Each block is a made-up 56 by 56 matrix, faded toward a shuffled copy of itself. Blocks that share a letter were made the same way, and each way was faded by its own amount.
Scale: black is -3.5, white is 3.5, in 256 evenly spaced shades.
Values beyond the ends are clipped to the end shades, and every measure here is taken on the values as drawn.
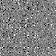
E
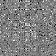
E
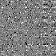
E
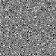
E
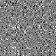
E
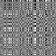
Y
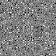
E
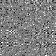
E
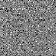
E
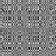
Y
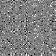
E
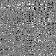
E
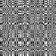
Y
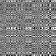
Y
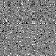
E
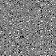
E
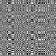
Y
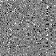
E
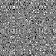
E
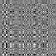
Y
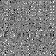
E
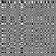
Y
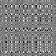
Y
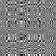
Y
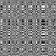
Y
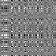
Y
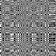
Y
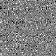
E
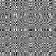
Y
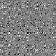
E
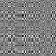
Y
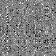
E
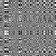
Y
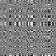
Y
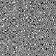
E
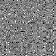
E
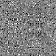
E
